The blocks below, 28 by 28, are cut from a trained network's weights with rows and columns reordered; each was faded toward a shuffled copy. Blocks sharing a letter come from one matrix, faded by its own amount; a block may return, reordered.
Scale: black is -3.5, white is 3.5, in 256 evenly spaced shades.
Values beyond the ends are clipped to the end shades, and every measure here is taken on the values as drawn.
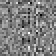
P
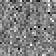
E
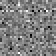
E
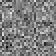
P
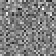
P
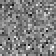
E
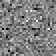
E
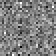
P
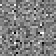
P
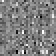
P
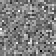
E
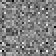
P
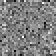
E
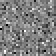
E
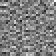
P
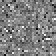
E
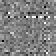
P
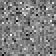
E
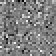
E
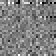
P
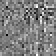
P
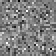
E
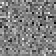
E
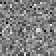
E
